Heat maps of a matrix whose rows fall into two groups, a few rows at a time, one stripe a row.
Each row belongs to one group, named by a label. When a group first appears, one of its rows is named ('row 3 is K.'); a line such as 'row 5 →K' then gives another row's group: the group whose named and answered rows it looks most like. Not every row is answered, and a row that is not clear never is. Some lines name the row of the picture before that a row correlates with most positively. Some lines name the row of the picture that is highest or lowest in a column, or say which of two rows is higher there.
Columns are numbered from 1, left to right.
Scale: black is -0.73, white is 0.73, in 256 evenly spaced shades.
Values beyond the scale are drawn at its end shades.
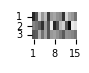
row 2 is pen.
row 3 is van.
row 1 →van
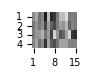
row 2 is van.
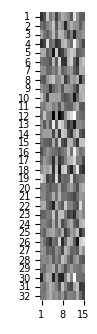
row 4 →van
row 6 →pen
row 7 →pen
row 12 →van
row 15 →pen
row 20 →pen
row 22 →pen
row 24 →pen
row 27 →pen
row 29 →pen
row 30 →van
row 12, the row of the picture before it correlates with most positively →1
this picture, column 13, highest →18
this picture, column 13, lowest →26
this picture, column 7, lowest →12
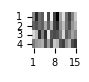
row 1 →pen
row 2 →pen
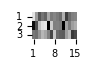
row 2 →van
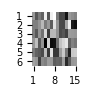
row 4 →van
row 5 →pen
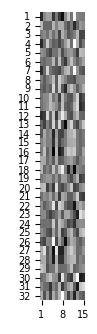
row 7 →van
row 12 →van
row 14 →van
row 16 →van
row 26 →pen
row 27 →van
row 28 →van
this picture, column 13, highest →30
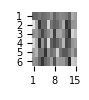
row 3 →pen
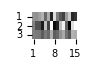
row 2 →pen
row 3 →pen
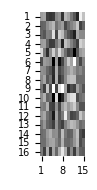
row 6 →van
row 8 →van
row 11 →van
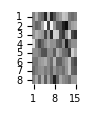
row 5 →pen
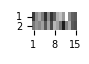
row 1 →van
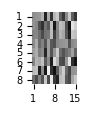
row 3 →pen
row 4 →van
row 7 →van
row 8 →pen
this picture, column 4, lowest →2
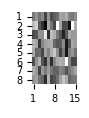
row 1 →van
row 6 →van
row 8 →van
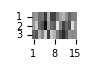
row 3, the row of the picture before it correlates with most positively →3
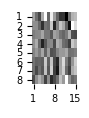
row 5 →van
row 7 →pen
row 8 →van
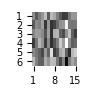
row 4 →van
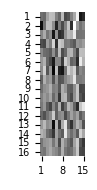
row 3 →van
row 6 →pen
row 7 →van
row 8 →van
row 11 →pen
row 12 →pen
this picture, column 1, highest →14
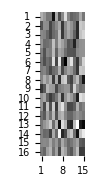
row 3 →pen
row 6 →pen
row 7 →pen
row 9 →van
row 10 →pen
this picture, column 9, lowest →6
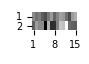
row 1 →pen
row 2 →van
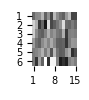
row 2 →van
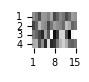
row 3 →pen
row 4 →van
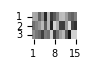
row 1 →van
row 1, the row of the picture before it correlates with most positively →4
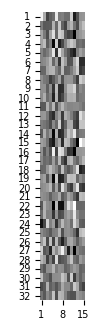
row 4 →van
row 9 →van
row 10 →van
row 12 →pen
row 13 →pen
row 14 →van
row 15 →pen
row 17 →pen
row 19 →van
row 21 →pen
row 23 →van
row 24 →van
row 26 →van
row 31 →van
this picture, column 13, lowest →15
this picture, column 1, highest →1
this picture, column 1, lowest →24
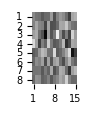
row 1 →pen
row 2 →van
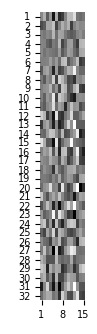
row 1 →van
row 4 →pen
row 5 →pen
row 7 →van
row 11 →pen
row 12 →van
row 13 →van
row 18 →van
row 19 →pen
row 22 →van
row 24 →van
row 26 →pen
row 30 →van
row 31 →van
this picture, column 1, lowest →31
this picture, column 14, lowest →20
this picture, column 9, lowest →11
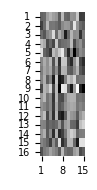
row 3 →pen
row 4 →van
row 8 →van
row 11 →van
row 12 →van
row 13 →pen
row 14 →van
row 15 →pen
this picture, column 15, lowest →9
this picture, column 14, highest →15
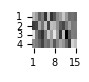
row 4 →pen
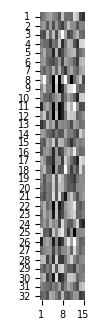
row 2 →van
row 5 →van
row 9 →van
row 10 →pen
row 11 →van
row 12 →van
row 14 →pen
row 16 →van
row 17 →pen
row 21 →pen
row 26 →van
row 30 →van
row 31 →pen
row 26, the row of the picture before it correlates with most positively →1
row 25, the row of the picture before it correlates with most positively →3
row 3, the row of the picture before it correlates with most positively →2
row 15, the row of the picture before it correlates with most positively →2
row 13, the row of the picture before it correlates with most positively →2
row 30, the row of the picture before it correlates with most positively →1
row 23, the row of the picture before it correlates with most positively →1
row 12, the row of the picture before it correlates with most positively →1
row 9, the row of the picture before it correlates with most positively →1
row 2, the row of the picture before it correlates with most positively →1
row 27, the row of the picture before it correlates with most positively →1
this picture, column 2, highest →8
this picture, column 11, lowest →8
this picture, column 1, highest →25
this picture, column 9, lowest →21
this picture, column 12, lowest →25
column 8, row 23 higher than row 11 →Yes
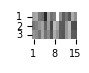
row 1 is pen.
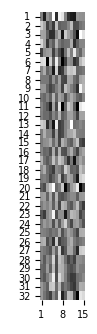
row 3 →pen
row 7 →van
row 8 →pen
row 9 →pen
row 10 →pen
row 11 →pen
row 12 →pen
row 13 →van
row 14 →van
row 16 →pen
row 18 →pen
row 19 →pen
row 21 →van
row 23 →pen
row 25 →pen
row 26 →van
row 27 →pen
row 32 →pen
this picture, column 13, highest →20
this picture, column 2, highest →6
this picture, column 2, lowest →1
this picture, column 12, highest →5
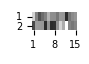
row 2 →van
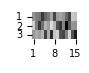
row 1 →pen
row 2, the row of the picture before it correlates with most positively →1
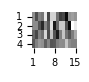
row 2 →pen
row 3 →pen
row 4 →van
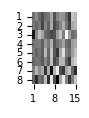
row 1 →pen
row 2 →pen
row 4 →pen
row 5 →pen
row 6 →pen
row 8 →pen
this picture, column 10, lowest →7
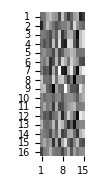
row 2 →van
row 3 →pen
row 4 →pen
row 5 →van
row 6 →van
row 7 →pen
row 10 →pen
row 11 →van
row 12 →pen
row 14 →pen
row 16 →van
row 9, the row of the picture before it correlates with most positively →1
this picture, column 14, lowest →1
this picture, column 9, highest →9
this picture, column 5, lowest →9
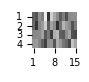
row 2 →pen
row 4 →pen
